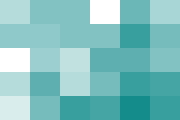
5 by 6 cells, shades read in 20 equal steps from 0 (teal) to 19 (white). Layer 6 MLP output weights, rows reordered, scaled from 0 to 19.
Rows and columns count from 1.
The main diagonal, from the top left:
13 10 14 8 0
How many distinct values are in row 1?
5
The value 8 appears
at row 2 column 6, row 4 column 4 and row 5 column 2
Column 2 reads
9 10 11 6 8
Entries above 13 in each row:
1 0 2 0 1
